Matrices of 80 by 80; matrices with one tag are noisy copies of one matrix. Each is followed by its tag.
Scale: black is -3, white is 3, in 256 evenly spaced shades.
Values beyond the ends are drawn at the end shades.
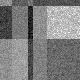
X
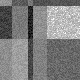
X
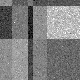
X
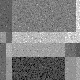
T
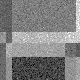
T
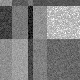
X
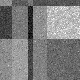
X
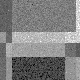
T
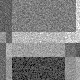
T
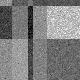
X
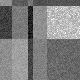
X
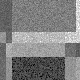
T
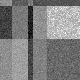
X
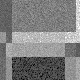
T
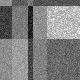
X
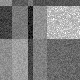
X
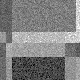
T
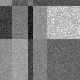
X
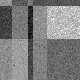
X
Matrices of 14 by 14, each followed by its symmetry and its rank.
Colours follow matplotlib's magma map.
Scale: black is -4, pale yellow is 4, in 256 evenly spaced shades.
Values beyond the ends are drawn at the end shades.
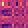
neither, rank two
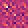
symmetric, rank three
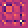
symmetric, rank two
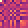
symmetric, rank two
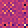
symmetric, rank three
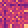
symmetric, rank three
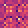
symmetric, rank three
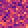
neither, full rank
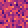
neither, full rank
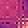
symmetric, rank two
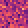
antisymmetric, full rank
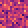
neither, full rank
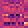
neither, rank two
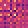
symmetric, rank two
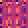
neither, rank two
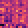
neither, rank three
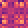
symmetric, rank two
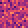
neither, full rank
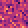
antisymmetric, full rank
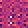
neither, rank three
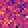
antisymmetric, full rank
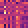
neither, rank two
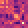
symmetric, rank three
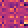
neither, rank two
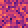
neither, full rank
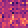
neither, rank three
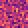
antisymmetric, full rank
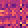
neither, rank three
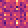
neither, rank three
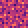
antisymmetric, full rank
